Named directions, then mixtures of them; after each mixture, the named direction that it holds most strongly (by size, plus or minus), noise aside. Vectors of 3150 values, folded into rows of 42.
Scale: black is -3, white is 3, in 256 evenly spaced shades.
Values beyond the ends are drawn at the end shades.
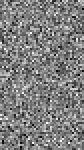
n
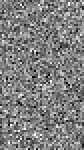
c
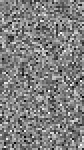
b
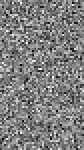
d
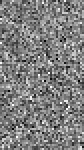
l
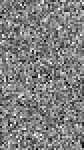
c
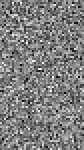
d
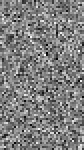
b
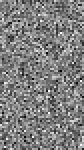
b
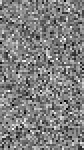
l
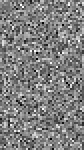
c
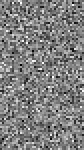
d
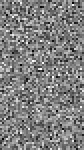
d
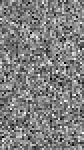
l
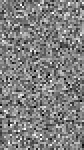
c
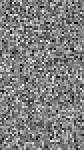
d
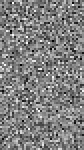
d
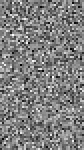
d
